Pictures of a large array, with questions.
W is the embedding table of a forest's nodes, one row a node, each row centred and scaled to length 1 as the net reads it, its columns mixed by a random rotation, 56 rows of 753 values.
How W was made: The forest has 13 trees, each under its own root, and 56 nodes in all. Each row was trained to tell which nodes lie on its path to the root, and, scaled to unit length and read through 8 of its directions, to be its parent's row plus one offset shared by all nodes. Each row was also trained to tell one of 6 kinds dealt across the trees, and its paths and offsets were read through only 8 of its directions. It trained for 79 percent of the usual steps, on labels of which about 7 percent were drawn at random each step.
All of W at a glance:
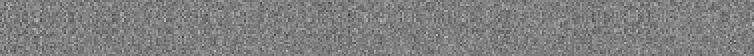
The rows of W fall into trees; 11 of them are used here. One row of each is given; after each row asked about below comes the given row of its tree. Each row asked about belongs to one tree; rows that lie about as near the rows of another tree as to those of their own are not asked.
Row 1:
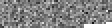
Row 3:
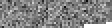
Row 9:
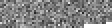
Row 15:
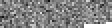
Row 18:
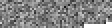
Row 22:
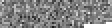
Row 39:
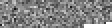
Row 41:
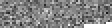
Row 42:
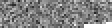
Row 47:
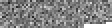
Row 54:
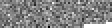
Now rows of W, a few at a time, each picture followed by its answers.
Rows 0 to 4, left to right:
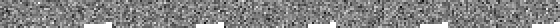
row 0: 41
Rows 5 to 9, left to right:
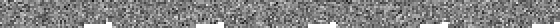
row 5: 18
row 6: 9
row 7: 39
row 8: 54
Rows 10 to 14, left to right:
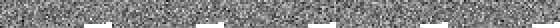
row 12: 39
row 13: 54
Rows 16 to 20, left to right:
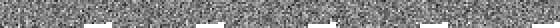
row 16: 1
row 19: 15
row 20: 18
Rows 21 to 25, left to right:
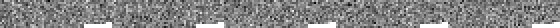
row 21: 15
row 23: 54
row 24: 42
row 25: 41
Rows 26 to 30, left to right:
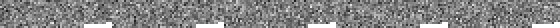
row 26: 41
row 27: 42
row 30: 39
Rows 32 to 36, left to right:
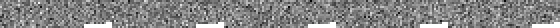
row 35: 47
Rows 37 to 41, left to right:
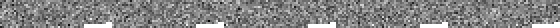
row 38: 42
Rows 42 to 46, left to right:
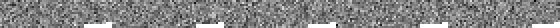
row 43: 1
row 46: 54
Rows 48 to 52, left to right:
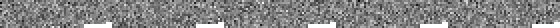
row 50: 18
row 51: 9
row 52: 9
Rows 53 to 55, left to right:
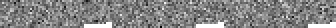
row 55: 39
